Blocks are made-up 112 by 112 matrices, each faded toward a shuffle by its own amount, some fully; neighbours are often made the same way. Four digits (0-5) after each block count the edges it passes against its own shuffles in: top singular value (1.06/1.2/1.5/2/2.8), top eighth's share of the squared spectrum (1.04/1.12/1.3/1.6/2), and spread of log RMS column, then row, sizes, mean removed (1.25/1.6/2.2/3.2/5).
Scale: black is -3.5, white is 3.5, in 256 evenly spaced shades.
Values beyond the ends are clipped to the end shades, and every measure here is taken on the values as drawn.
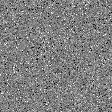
0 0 1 0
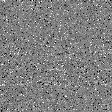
1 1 0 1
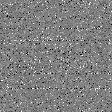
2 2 0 2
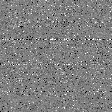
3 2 0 3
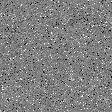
0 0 0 0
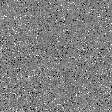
1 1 0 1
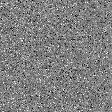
2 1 0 0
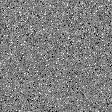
2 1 0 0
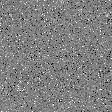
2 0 0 0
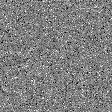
0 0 0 0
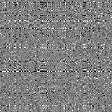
5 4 2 3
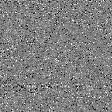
3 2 0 1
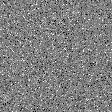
2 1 0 0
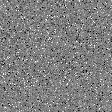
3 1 0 0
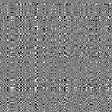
5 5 4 4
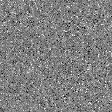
3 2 1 1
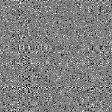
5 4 3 3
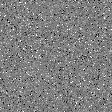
2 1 0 0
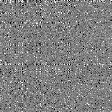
4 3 2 2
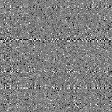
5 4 2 3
